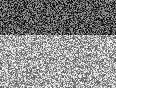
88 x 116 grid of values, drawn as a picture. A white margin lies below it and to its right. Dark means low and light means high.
Average level on the scale: 50%. Seam: horizontal, 40% of the way down, the bottom part higher. Stripes: none.
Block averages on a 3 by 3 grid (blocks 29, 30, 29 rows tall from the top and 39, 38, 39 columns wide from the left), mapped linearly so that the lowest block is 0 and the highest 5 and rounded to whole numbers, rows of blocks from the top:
000
444
555
